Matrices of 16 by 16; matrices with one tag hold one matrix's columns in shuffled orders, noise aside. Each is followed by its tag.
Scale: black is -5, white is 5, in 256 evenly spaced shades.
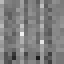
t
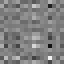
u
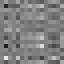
u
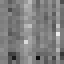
t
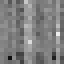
t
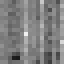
t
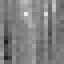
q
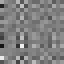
u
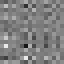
u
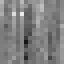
q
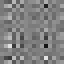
u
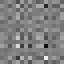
u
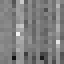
t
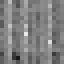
t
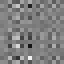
u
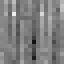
q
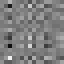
u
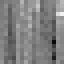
q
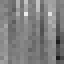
q
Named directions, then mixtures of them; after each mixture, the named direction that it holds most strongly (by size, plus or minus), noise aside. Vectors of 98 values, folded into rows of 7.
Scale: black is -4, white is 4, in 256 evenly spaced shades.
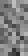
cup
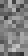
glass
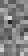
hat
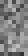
glass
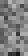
cup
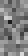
hat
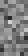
hat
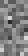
hat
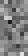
hat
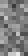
cup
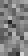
cup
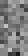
cup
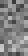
glass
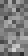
glass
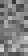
glass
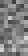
hat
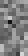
hat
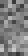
glass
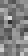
hat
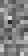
hat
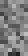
cup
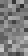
glass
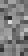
hat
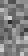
hat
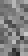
cup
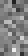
cup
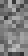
glass
